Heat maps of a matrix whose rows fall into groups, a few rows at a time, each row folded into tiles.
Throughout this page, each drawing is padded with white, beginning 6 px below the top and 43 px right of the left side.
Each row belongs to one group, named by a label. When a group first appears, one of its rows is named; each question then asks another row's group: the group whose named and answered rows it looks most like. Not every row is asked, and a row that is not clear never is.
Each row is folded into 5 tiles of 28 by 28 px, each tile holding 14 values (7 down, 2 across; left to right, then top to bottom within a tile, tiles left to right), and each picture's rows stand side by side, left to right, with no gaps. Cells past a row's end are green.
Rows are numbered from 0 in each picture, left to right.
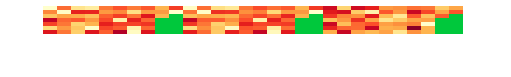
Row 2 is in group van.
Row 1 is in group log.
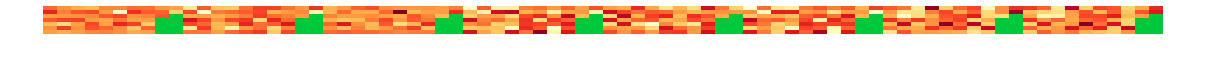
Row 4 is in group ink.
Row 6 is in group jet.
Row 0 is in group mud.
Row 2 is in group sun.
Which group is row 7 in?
jet
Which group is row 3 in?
log
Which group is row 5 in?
log
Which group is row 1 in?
log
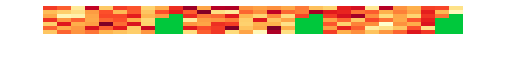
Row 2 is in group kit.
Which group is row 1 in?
van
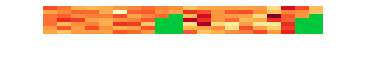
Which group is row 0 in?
mud
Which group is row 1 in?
ink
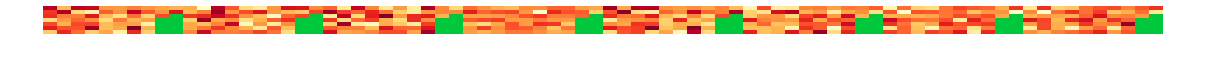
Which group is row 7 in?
log
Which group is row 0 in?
van
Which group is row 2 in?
ink
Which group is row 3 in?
mud
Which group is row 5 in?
log
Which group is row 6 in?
log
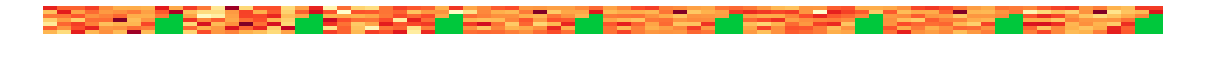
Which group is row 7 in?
sun
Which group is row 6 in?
sun
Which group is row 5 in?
mud
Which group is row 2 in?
log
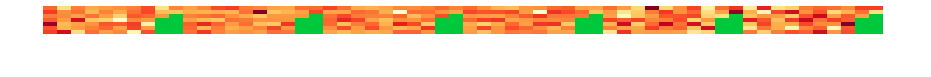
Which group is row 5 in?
log
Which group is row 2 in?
mud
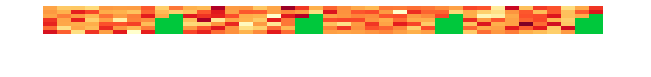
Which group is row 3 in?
jet
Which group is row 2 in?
mud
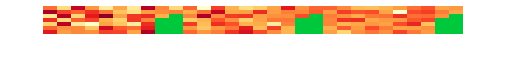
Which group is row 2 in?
mud
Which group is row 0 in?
ink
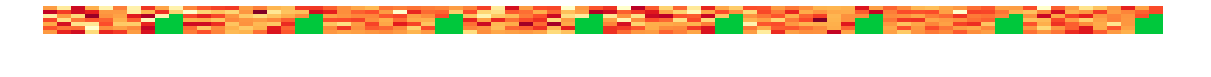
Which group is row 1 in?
sun
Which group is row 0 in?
ink
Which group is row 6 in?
mud
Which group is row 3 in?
jet
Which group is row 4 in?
ink
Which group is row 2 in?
mud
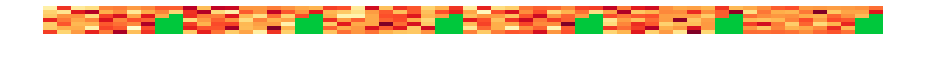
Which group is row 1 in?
van
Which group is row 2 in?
jet
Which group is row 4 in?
van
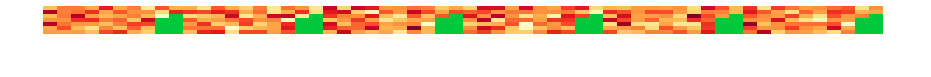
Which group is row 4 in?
ink
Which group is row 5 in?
van
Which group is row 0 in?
kit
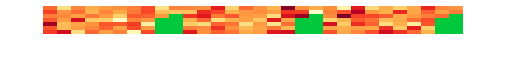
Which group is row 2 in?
kit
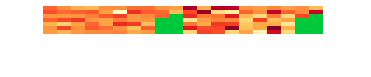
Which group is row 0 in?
mud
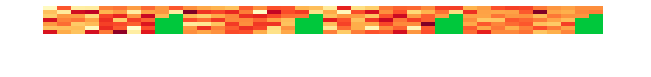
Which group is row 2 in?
log
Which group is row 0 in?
log
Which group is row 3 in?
sun
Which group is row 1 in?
mud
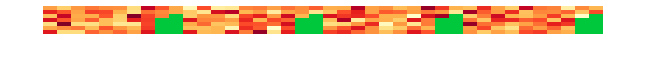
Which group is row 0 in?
ink
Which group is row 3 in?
kit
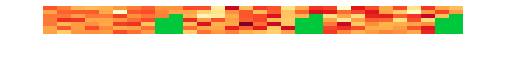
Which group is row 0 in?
mud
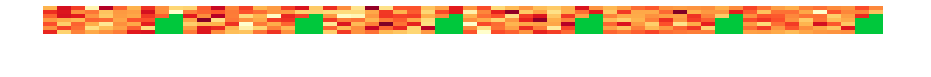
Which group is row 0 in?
kit
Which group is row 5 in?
mud
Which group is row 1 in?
kit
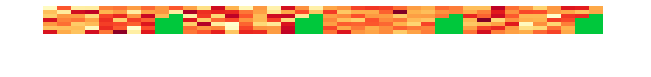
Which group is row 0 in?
log
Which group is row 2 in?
sun
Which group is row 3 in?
kit
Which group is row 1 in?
ink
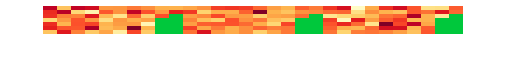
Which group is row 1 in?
sun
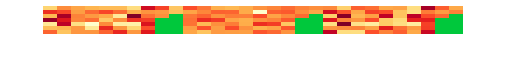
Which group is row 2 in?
ink
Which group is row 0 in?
ink
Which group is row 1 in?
mud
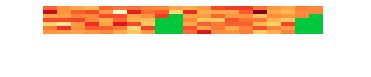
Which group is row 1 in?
sun
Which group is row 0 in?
mud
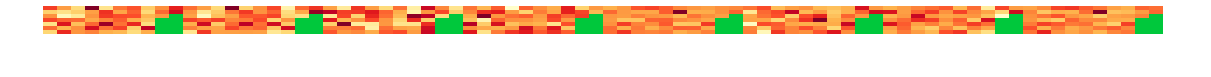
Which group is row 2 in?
ink
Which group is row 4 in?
sun
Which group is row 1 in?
jet
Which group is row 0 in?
jet
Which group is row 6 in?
kit
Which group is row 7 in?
sun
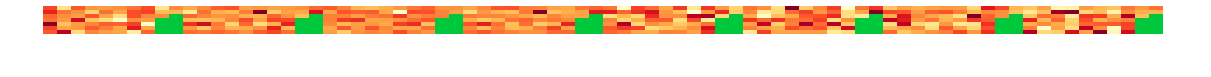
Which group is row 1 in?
sun
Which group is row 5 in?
jet
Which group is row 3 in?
sun
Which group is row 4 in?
ink
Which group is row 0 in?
van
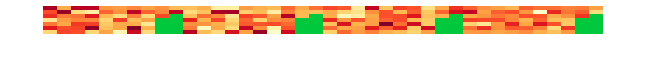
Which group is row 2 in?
jet
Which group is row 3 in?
mud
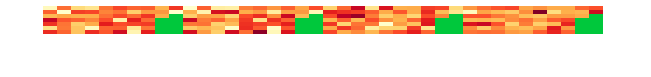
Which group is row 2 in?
kit
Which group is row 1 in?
log
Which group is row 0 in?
log
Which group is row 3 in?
sun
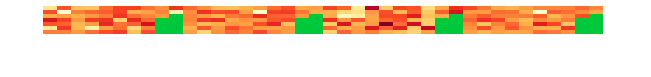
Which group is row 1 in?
mud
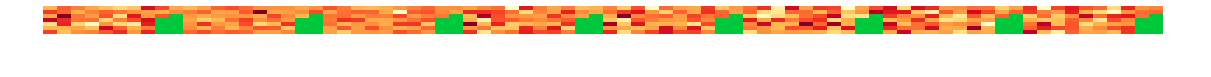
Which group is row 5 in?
jet
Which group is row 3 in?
kit
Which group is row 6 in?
van
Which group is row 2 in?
mud
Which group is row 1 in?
sun
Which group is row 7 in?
ink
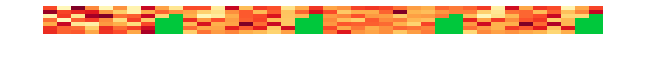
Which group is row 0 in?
ink
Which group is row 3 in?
jet
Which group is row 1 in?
jet
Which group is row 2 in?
sun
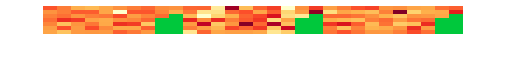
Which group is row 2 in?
sun
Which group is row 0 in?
mud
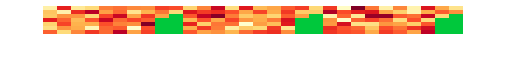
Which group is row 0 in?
log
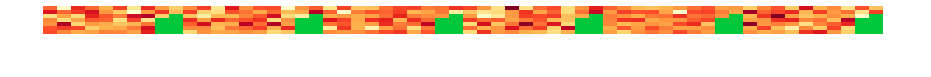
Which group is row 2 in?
log
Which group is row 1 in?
jet
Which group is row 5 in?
kit
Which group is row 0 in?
ink
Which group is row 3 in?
jet
